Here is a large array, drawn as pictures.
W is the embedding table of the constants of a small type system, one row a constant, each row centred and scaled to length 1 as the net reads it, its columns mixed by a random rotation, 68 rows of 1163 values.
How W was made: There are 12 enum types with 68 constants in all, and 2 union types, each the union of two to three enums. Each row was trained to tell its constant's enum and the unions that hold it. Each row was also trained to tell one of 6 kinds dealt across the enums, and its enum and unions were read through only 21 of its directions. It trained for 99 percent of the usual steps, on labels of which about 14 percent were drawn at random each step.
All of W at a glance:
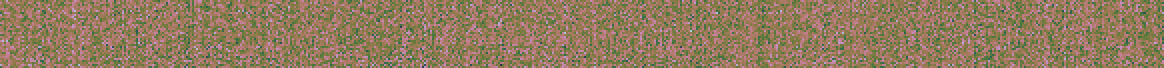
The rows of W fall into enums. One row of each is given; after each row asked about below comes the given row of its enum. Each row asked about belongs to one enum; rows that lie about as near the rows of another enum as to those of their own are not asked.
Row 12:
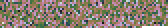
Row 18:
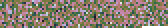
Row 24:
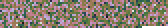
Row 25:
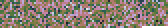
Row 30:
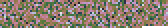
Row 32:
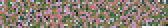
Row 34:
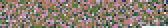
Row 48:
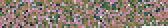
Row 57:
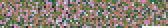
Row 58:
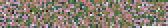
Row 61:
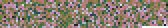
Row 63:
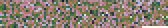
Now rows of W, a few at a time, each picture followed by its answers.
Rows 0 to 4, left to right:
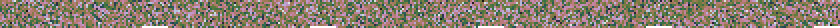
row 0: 48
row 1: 18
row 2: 63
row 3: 32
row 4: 61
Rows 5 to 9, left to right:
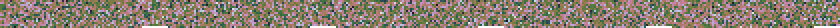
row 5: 63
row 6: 57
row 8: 57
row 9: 24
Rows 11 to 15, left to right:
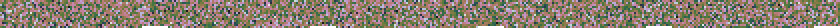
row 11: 18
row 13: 34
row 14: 32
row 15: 61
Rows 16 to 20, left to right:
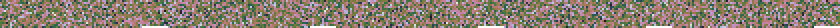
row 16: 34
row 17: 58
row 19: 61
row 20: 57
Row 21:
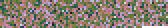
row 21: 12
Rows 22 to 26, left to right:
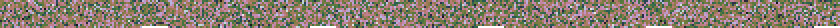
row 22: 48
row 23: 58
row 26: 24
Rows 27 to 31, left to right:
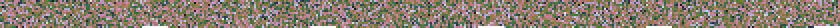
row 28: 48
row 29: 61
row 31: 12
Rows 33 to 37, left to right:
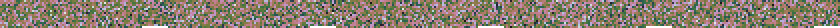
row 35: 12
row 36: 34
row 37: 58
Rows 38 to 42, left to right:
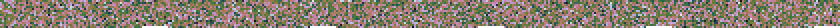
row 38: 34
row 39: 57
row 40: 48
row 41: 58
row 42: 57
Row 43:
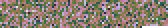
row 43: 57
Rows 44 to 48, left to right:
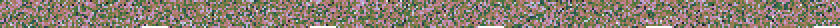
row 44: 34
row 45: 48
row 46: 63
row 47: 63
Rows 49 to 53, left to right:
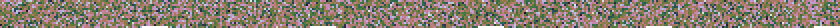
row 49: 48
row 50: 24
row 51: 30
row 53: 18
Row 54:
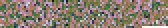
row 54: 63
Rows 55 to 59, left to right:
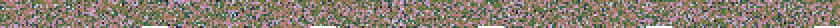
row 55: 30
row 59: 24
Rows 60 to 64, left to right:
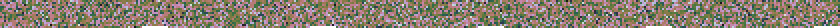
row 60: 61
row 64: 58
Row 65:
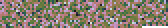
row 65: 32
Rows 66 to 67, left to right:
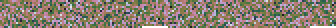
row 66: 24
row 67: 34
